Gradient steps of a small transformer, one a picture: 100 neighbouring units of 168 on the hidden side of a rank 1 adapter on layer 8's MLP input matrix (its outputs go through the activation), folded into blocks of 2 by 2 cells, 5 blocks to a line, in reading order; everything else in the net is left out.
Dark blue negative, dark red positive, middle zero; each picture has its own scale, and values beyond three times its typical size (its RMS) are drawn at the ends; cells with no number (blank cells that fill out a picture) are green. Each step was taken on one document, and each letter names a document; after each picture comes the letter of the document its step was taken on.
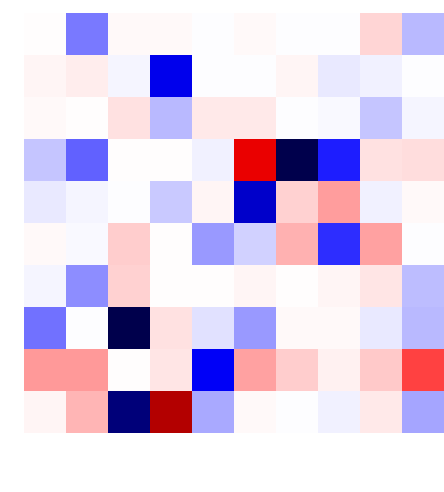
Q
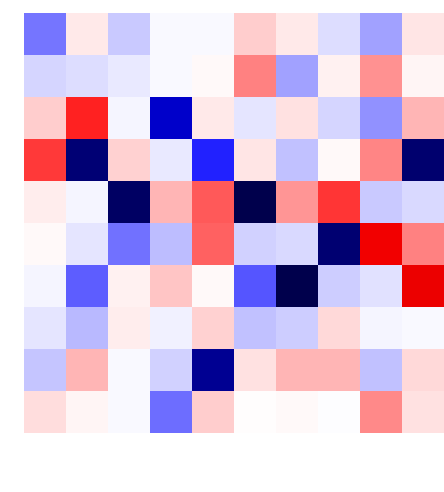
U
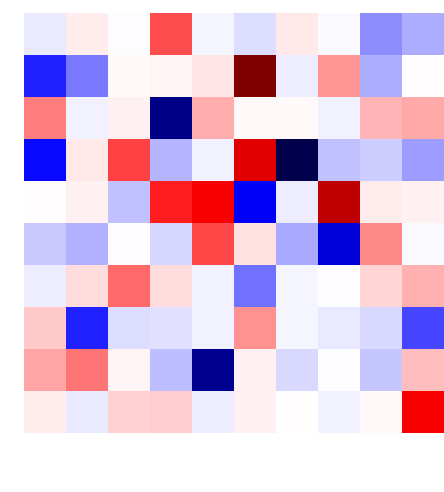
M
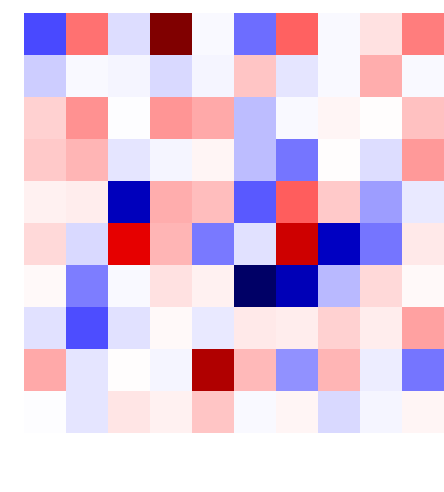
U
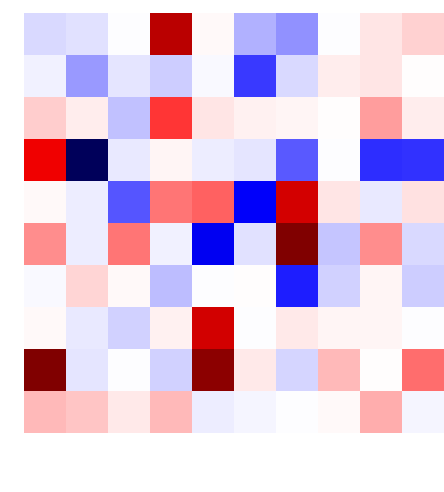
U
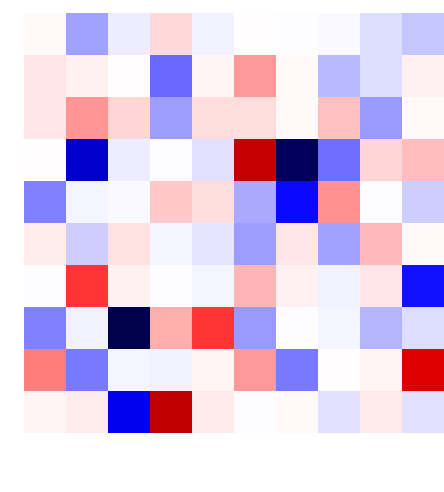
Q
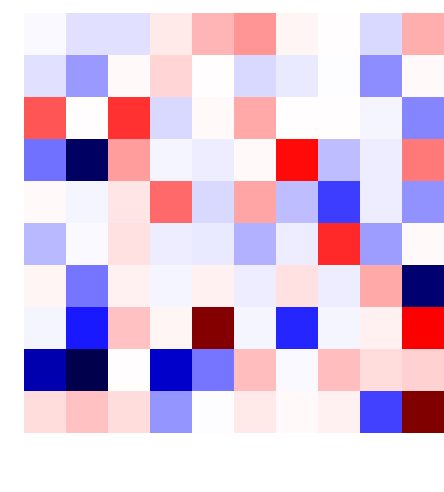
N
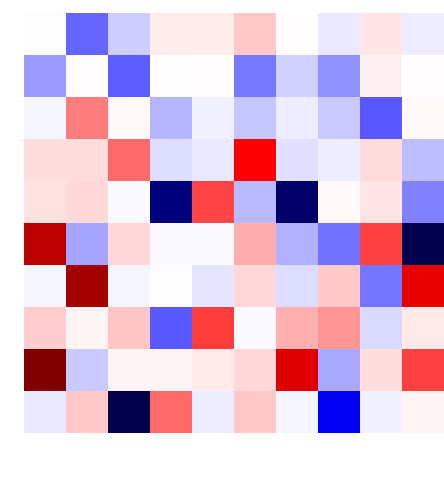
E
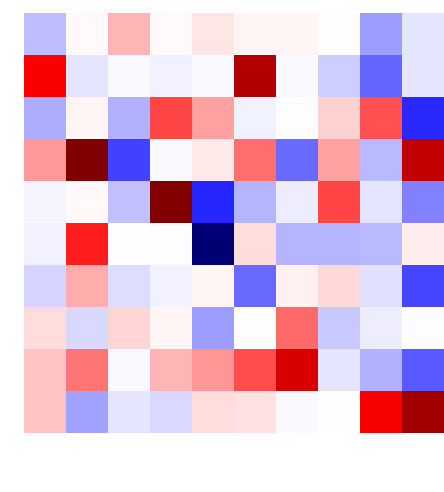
M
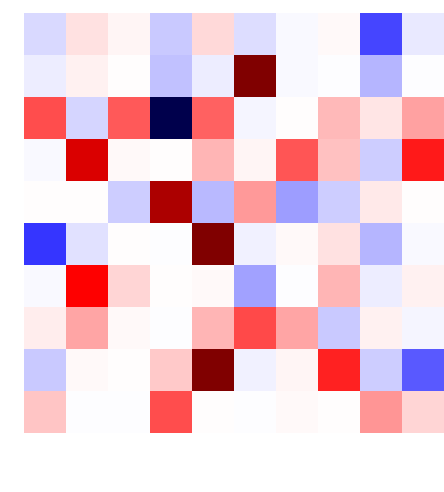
M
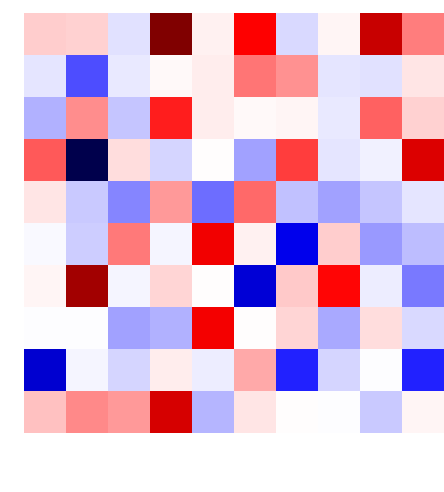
U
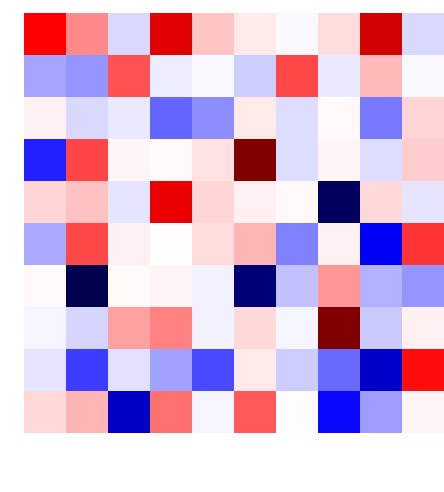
E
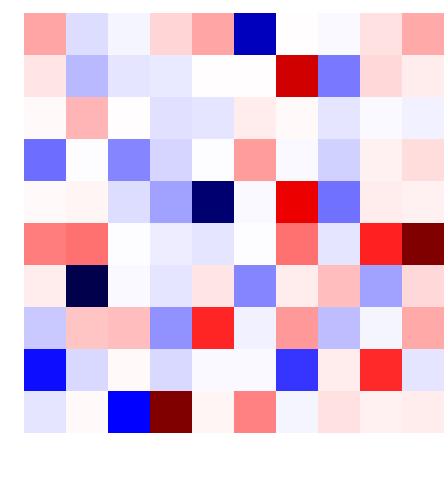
E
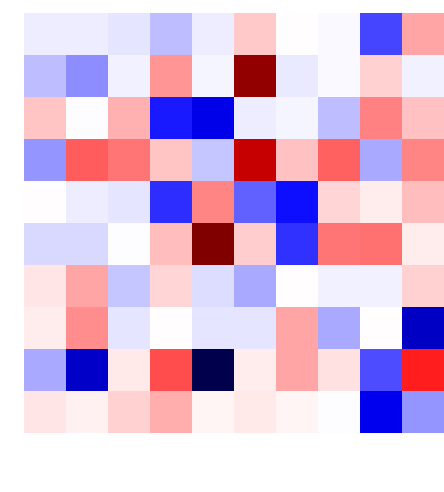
M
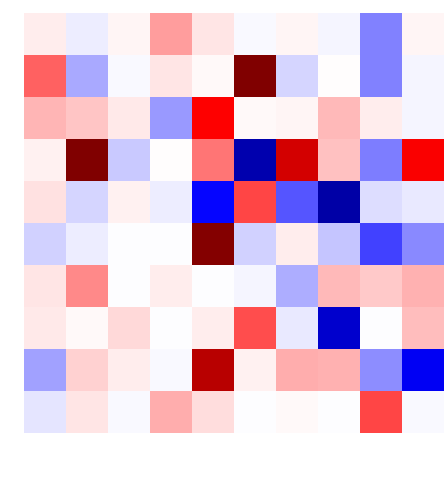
M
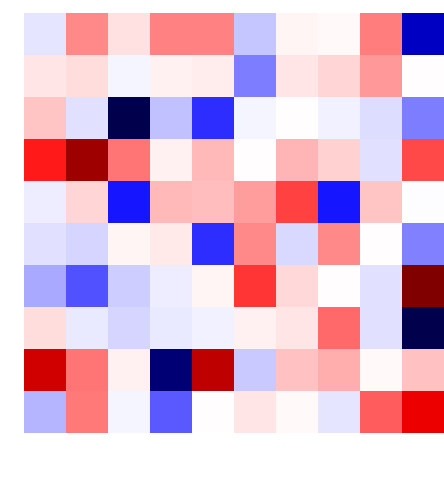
N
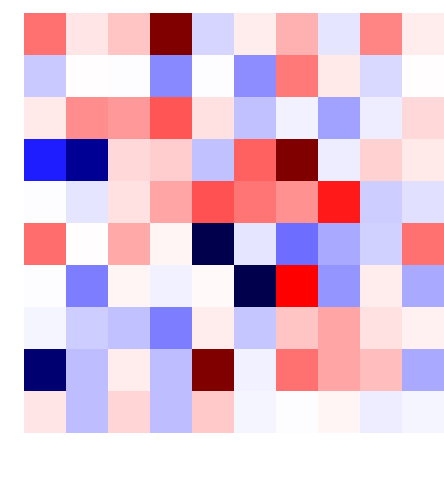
U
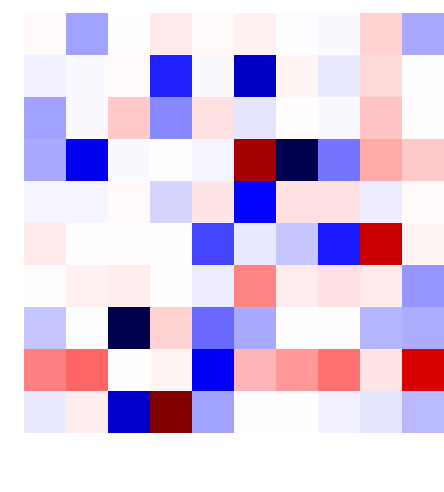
Q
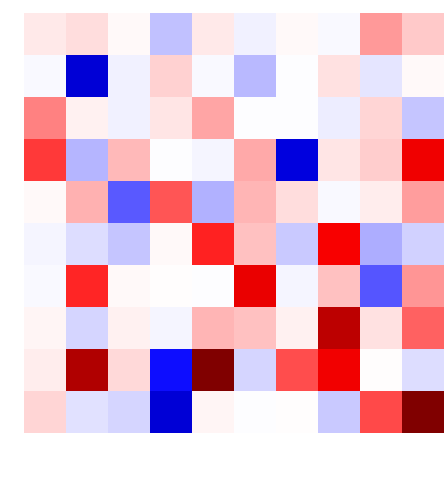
N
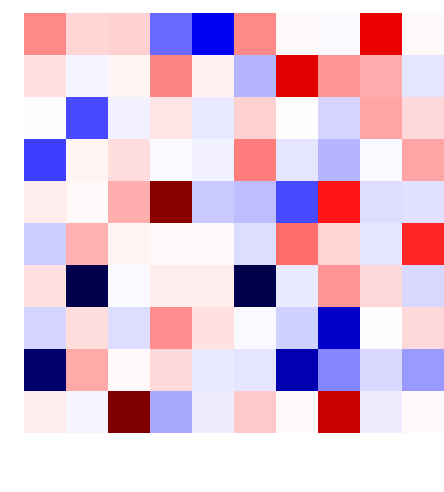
E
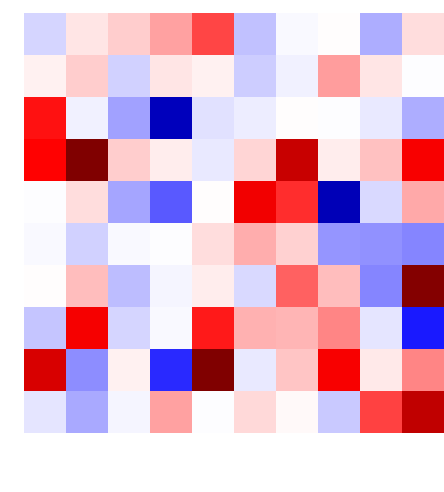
N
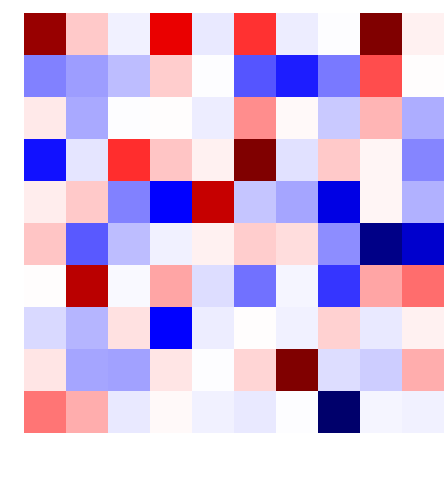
E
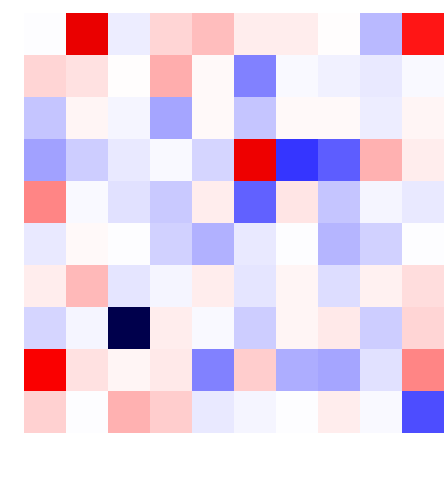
Q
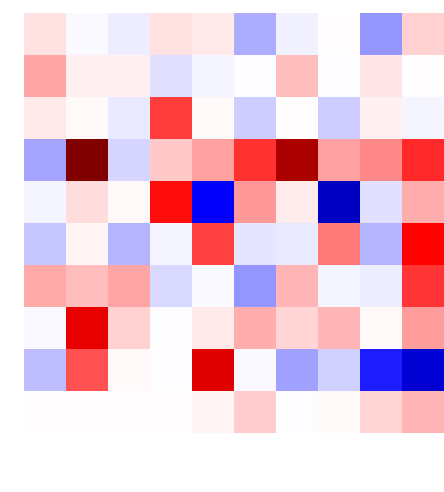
M
